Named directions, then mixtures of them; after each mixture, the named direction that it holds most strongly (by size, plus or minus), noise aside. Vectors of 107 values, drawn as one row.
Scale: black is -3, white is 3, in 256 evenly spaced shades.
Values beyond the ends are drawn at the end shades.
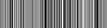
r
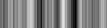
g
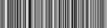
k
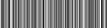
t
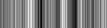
g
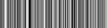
k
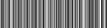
t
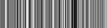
k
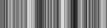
g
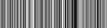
k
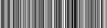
t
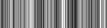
g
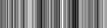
g
